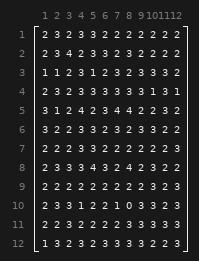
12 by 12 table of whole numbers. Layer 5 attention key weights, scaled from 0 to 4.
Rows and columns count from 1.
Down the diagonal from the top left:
2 3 2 3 2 2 2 4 2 3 3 3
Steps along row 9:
same same same same same same same same up down up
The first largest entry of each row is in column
2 3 4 2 4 1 4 5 10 2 3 2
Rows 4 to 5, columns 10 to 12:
1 3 1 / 2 3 2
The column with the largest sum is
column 4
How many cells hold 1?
9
